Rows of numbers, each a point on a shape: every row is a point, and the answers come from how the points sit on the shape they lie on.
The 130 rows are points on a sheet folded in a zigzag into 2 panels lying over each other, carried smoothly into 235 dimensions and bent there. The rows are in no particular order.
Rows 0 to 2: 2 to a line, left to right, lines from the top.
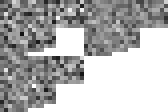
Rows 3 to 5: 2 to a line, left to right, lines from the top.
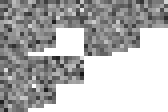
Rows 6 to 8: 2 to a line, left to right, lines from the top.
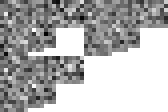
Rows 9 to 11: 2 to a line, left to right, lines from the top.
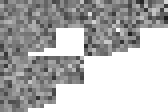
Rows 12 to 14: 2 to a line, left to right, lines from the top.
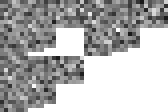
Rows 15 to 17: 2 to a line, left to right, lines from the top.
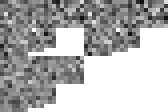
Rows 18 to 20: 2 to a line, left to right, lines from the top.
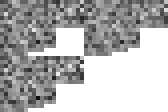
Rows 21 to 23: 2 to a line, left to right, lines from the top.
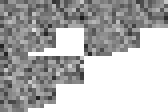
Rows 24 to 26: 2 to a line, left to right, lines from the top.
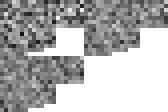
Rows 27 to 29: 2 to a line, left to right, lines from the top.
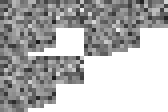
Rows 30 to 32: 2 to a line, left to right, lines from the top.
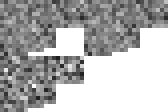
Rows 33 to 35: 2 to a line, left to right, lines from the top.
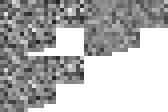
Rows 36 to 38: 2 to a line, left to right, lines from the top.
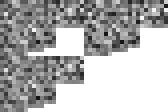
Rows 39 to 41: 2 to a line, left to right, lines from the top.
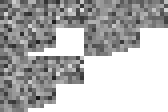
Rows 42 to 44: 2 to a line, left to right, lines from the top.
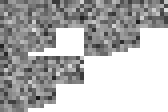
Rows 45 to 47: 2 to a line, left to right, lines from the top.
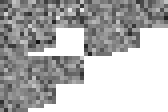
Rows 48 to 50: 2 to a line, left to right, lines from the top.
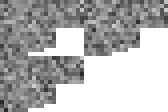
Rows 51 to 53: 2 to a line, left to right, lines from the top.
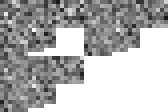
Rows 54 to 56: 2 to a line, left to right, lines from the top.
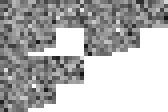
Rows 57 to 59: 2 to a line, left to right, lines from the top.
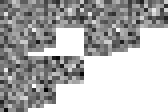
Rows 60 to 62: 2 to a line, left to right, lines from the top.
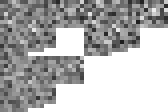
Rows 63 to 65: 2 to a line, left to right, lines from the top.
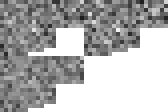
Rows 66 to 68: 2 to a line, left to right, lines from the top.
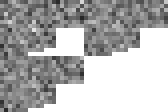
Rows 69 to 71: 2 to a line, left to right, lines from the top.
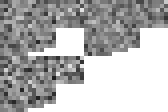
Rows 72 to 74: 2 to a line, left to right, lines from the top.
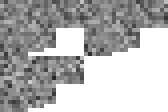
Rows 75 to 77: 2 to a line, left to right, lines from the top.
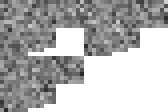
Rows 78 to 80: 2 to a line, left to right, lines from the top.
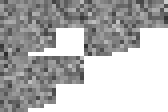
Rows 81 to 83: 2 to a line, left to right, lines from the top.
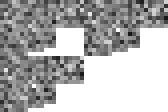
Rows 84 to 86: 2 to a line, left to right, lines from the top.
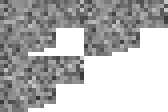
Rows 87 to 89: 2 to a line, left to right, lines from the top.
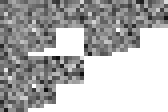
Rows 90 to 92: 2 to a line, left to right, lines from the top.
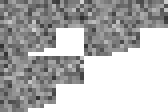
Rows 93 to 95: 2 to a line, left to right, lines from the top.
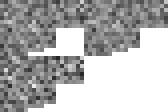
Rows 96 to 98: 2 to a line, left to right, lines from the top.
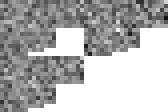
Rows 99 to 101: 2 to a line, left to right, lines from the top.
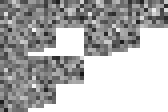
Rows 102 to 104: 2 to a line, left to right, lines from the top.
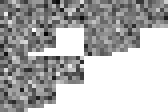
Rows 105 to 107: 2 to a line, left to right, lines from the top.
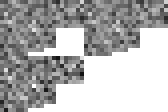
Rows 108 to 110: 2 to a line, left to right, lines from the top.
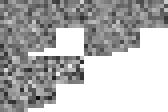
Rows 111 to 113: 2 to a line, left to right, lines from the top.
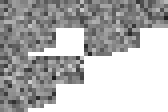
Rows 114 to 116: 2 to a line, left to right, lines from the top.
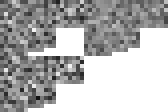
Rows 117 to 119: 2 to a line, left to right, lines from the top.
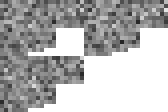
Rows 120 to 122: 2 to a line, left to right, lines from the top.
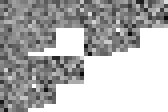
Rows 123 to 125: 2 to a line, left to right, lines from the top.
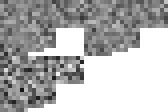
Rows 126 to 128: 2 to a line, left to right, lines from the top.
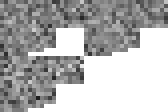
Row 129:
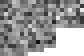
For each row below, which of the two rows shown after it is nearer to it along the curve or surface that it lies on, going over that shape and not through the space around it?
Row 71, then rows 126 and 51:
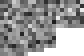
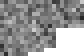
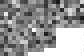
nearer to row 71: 51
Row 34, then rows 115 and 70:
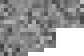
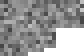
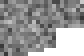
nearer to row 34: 115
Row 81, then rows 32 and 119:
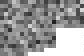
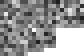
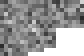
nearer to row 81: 32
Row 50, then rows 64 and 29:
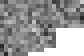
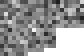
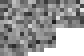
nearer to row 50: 64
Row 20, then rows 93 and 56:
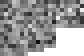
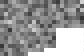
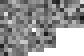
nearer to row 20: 56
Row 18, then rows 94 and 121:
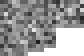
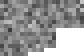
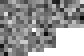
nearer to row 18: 121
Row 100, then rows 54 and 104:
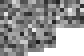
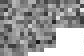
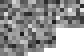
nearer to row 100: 104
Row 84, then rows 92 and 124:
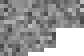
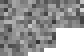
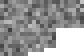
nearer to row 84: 92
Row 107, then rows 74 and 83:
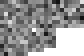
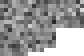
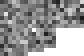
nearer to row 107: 83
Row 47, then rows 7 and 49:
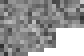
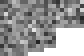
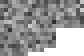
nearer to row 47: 7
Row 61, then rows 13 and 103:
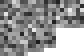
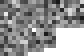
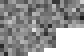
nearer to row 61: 13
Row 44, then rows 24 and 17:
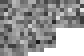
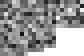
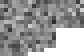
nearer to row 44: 24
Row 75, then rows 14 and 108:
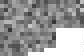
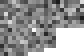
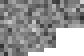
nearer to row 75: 108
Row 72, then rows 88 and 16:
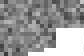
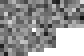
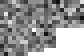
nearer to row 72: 88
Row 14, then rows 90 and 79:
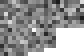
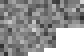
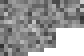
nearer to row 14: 90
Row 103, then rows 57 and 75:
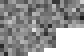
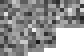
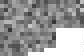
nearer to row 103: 75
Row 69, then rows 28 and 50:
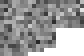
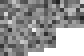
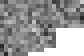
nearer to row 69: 50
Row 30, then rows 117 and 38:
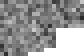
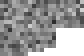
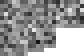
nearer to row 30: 117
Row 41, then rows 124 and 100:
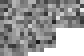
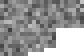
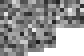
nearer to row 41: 100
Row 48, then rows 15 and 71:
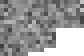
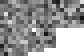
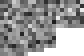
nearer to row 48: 15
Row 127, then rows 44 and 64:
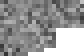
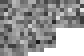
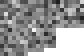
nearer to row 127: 44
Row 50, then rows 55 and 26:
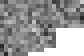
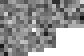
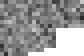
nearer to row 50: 55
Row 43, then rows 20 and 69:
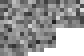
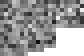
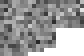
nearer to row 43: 20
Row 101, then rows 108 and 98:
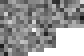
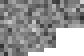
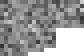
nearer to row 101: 98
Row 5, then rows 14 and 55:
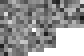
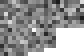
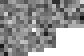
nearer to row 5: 55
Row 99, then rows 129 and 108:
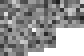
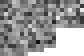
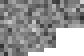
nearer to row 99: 108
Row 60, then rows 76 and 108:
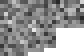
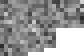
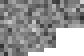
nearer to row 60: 108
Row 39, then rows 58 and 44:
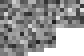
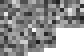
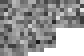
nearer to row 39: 58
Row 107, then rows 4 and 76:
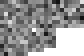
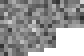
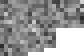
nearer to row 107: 4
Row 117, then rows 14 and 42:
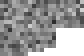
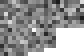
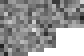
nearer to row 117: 14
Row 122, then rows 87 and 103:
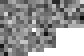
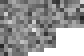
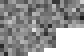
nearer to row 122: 87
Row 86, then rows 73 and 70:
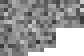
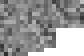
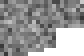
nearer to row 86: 73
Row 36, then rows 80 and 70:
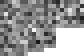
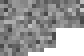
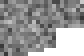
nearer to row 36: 80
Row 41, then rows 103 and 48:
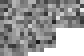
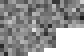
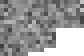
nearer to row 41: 48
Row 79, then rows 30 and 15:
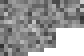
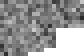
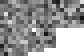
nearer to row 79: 15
